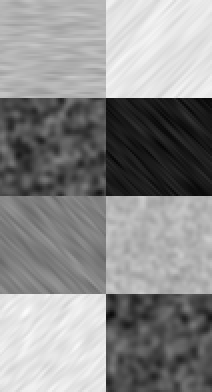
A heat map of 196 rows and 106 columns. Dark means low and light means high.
The table splits into 4 rows of 2 panels. Panel 1,1: high, streaked across, faint in contrast. Panel 1,2: very high, slanting up to the right, faint in contrast. Panel 2,1: low, blotchy. Panel 2,2: very low, slanting down to the right, faint in contrast. Panel 3,1: middling, slanting down to the right, faint in contrast. Panel 3,2: high, blotchy, faint in contrast. Panel 4,1: very high, slanting up to the right, faint in contrast. Panel 4,2: low, blotchy.
